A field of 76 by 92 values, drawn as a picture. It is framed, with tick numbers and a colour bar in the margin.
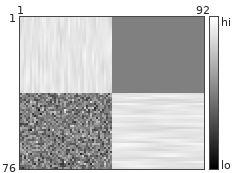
It is made of 2 by 2 panels. Panel 1,1: very high, streaked downward, faint in contrast. Panel 1,2: middling, flat. Panel 2,1: middling, fine-grained, strong in contrast. Panel 2,2: very high, streaked across, faint in contrast.
